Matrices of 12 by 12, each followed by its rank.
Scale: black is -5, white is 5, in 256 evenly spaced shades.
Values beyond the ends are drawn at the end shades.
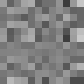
two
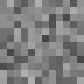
full rank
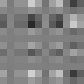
one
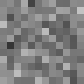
full rank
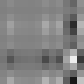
one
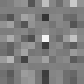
two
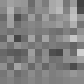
two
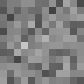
full rank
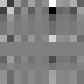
one
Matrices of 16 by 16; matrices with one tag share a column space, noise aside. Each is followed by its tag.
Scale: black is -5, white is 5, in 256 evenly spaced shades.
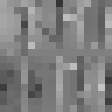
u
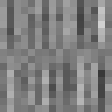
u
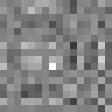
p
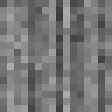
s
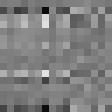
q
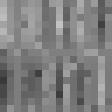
u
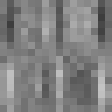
u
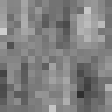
u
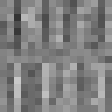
u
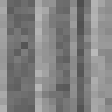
s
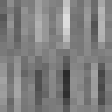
u
